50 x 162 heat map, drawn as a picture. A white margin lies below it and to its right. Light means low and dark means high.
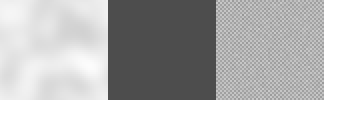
It is made of 1 by 3 panels. Panel 1,1: very low, smooth, faint in contrast. Panel 1,2: high, flat. Panel 1,3: low, checkered.
